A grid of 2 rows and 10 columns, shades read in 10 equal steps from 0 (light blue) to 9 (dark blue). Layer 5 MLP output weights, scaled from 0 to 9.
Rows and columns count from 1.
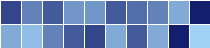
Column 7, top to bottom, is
5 6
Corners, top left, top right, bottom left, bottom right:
7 9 2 0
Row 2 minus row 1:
-5 -3 -2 3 4 -4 1 -2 7 -9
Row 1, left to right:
7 4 6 3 3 6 5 4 2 9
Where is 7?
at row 1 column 1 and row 2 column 5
